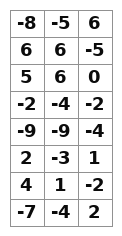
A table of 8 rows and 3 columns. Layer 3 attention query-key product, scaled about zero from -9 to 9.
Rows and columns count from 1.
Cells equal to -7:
1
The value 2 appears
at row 6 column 1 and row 8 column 3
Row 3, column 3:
0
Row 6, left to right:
2 -3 1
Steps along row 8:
up up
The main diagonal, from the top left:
-8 6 0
